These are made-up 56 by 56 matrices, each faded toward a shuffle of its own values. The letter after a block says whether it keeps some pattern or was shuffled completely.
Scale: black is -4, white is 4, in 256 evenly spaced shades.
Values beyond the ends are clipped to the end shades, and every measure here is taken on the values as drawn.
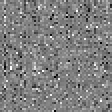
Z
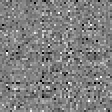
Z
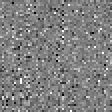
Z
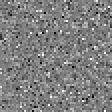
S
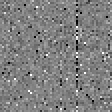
Z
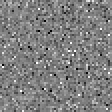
S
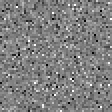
S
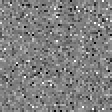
S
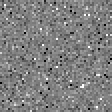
S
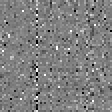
Z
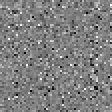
Z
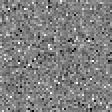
S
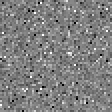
S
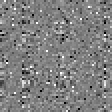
Z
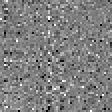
Z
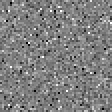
S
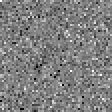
S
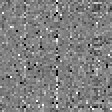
Z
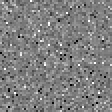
S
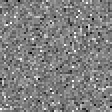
S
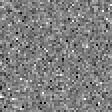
S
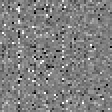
Z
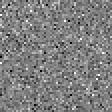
S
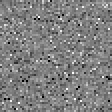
S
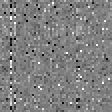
Z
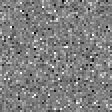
S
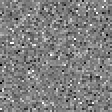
S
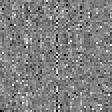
Z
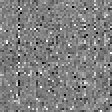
Z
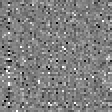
Z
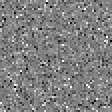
S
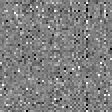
Z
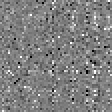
Z
